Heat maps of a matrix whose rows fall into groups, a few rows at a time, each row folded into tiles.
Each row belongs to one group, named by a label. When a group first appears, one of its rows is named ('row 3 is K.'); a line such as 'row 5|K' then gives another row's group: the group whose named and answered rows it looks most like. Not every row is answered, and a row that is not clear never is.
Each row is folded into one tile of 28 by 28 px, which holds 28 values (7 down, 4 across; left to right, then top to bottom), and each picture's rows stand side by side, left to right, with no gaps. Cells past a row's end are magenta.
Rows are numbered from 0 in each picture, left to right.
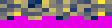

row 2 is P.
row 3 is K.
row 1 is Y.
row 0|K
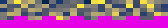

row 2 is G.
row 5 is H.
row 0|K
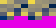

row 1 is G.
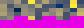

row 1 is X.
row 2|Y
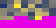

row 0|Y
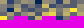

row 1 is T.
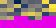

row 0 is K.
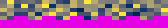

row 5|X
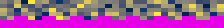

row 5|K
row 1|X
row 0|Y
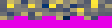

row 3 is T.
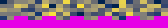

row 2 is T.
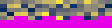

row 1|K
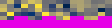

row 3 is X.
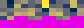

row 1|Y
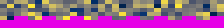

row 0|X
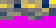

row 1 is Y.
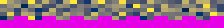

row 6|Y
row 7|H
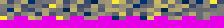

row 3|Y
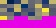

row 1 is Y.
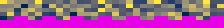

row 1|T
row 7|T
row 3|K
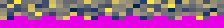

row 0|X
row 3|X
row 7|X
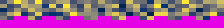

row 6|K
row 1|T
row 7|K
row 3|Y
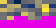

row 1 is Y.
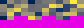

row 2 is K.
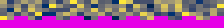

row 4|P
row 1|T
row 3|P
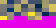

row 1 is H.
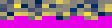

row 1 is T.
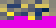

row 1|X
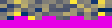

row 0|K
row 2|K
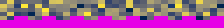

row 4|Y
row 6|H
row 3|Y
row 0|T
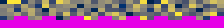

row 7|K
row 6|T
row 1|Y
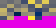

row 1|X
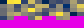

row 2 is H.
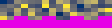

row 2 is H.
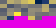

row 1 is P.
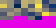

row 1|H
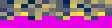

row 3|K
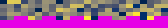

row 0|P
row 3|X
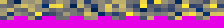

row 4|H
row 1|T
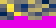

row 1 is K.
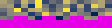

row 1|H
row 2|P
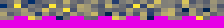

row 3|T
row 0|Y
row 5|X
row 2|P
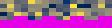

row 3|Y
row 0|H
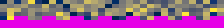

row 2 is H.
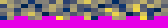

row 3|X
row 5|X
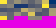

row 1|Y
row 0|X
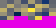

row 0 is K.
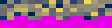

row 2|H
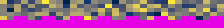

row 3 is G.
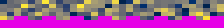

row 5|X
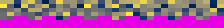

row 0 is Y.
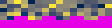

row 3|G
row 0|K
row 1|G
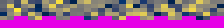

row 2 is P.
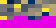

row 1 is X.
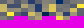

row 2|G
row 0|T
